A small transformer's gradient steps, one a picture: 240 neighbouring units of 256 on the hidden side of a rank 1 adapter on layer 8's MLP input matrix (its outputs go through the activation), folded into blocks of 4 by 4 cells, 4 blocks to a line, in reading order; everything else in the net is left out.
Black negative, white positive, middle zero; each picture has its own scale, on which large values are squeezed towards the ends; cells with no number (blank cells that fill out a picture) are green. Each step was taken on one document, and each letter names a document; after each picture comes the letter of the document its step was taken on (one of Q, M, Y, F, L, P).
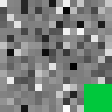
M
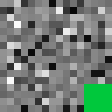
M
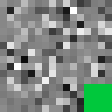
M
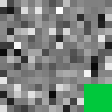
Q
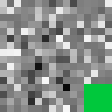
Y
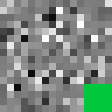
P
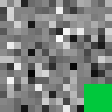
M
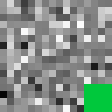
Y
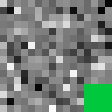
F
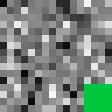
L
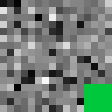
P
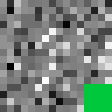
F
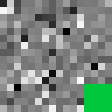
P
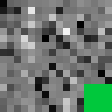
P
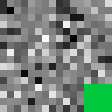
L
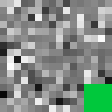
Y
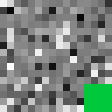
Q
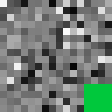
M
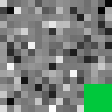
F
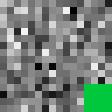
L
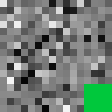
M
